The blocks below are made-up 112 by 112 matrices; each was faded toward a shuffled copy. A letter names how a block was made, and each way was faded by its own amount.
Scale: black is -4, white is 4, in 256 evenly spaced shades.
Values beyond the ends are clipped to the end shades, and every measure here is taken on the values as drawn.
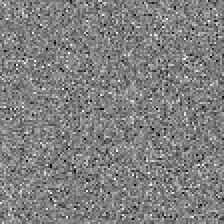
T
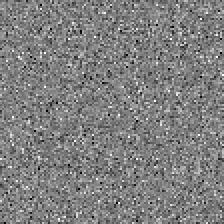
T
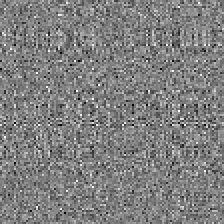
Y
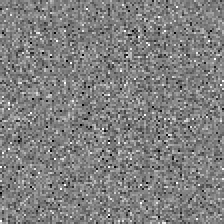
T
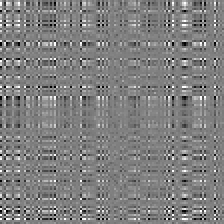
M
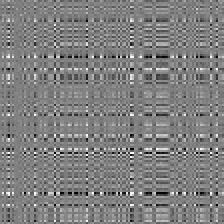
M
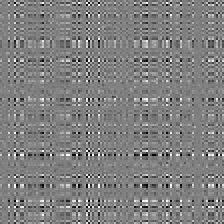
M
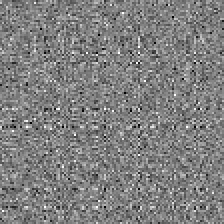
Y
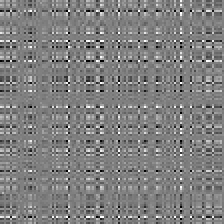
M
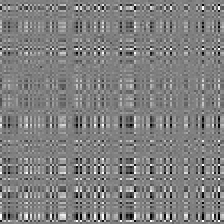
M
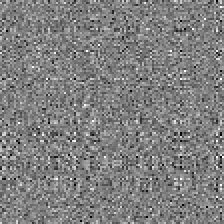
Y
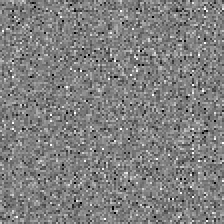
T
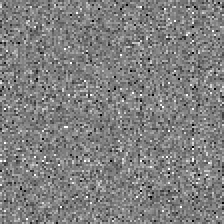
T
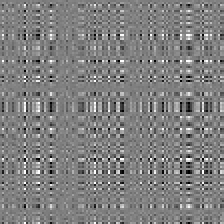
M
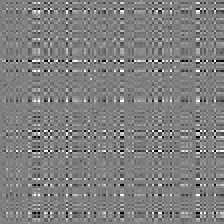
M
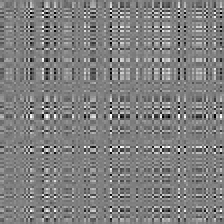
M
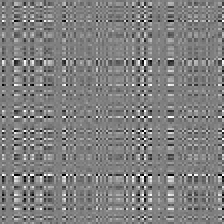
M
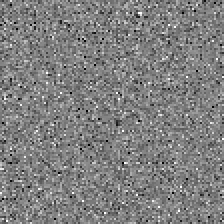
T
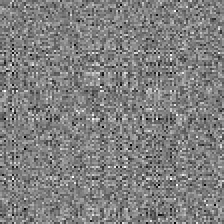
Y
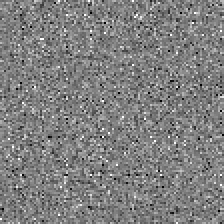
T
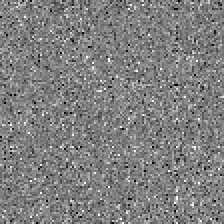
T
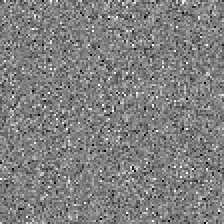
T
